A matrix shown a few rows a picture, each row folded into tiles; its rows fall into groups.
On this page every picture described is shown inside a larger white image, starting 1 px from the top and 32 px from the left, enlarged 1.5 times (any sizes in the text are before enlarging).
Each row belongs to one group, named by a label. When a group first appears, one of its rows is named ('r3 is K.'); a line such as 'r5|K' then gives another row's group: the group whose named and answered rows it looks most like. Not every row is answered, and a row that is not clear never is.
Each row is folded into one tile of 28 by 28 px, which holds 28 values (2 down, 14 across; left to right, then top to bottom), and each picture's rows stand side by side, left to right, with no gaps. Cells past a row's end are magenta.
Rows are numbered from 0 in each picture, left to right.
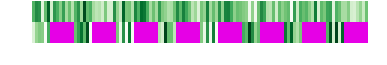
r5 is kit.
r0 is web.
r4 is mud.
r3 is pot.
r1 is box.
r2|mud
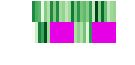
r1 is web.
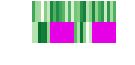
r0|pot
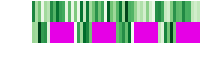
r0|pot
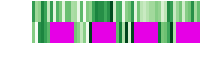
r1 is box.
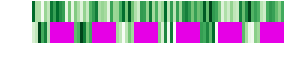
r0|pot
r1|kit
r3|mud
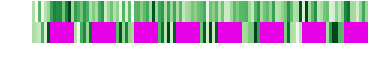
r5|pot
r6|web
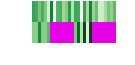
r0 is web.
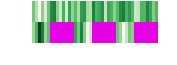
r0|kit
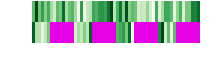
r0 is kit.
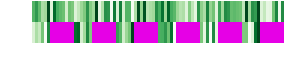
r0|web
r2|web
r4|mud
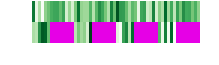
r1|web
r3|mud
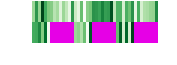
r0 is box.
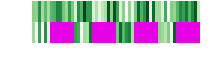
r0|mud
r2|pot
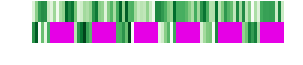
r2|box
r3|web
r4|web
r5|pot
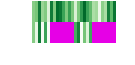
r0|mud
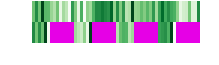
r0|box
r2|web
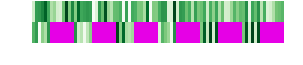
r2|kit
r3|web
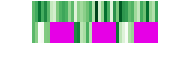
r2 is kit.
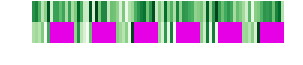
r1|web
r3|mud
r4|mud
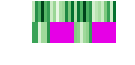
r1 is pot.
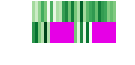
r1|mud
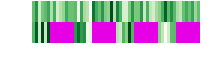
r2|pot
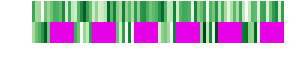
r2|mud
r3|web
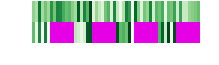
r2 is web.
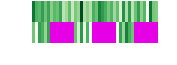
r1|mud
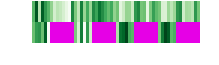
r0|box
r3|kit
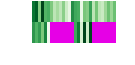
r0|box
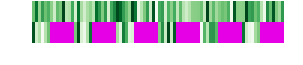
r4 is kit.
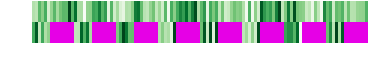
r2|kit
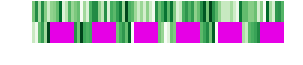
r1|kit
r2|box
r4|box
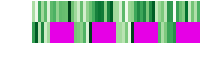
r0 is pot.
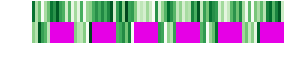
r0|pot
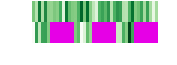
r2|pot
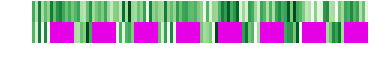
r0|mud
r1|pot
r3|mud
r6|box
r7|pot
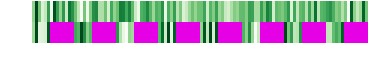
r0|web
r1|kit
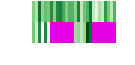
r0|mud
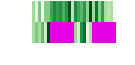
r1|web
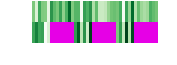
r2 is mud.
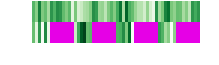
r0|mud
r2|box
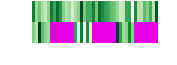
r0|pot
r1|mud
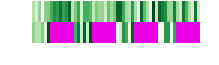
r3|web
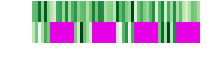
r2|web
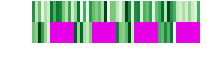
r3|box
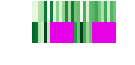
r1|kit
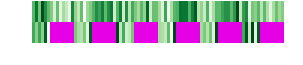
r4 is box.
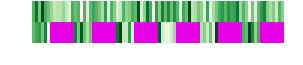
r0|box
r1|kit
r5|kit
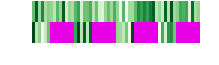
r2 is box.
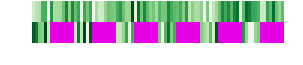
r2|web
